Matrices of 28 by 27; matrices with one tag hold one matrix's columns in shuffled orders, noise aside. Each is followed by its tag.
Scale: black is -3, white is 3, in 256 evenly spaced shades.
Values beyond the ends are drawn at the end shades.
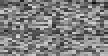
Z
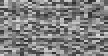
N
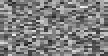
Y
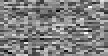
N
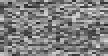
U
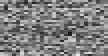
U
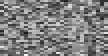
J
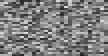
J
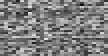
N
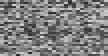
U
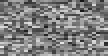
Z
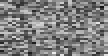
J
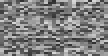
N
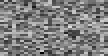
J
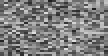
J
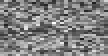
Z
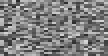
Y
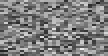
Y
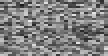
U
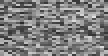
U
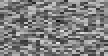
Y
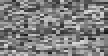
Z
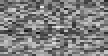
Z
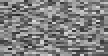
Y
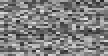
Z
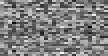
U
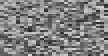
Y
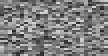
J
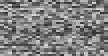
U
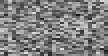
J
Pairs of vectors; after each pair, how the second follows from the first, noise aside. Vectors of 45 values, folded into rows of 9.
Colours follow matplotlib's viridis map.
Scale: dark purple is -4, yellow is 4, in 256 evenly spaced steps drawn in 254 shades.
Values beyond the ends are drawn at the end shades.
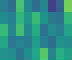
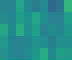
shrunk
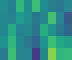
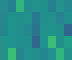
partly zeroed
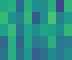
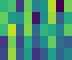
scaled up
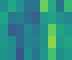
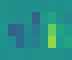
partly zeroed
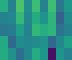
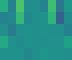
partly zeroed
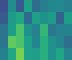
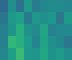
shrunk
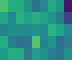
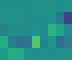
partly zeroed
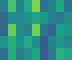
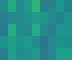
shrunk
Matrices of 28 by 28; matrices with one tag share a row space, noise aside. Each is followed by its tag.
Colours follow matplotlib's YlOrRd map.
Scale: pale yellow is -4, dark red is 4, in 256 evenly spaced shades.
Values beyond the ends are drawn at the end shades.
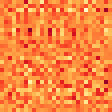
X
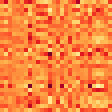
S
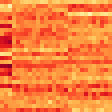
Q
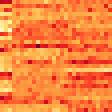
Q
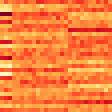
Q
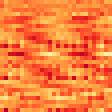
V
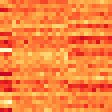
Q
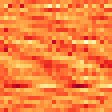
V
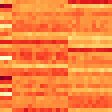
Q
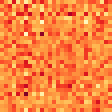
X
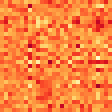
S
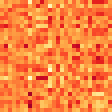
S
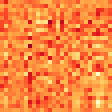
S
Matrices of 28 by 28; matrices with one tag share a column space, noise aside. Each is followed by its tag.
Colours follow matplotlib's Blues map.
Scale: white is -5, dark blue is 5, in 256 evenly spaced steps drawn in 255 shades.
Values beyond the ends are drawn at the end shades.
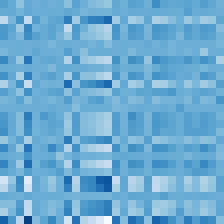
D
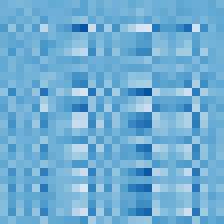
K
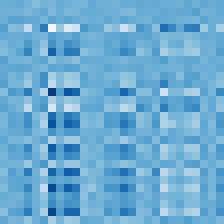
K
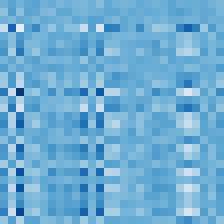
K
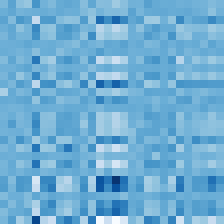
D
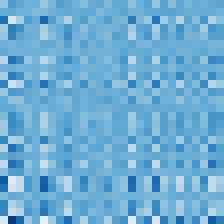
D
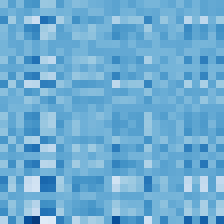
D
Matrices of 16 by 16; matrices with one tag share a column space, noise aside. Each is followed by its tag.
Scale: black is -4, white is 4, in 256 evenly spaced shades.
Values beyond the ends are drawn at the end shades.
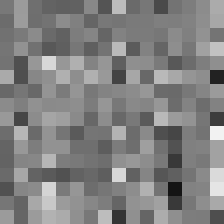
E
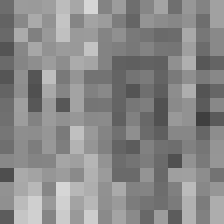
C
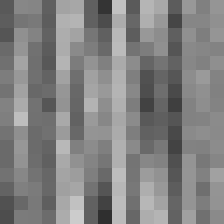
C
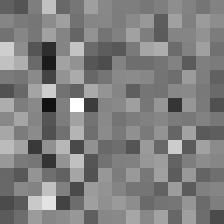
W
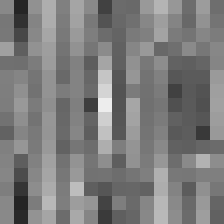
C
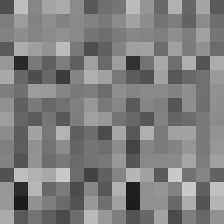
E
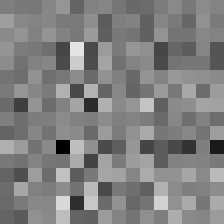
W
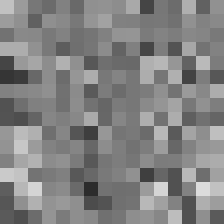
E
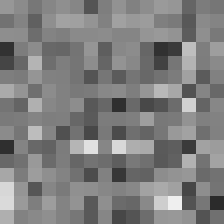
W
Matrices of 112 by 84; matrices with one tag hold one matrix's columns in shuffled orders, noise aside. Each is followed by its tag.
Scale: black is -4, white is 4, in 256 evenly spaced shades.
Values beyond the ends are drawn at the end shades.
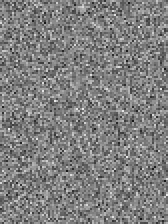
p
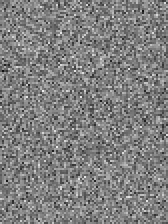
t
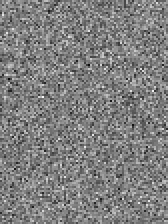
t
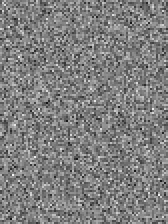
p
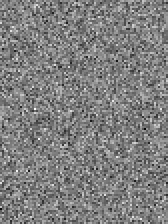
p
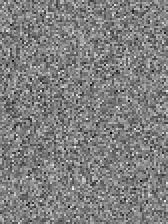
t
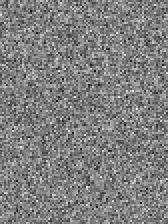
t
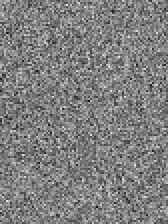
t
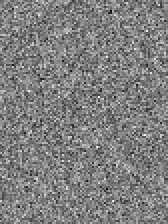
t
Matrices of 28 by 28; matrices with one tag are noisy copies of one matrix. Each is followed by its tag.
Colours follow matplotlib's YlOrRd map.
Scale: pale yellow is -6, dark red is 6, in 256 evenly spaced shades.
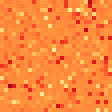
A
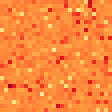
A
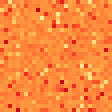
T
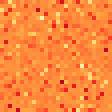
T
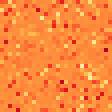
T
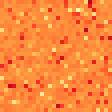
A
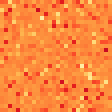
T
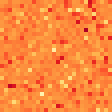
A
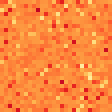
T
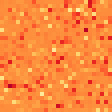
A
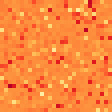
A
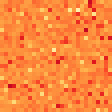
A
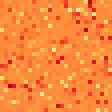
A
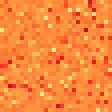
A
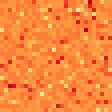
A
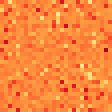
T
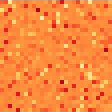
T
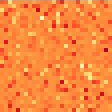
T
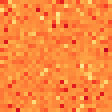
T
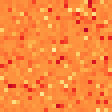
A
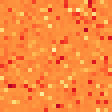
A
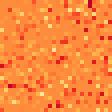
A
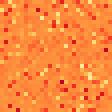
T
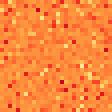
T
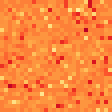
A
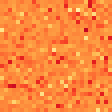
A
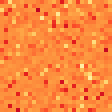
T
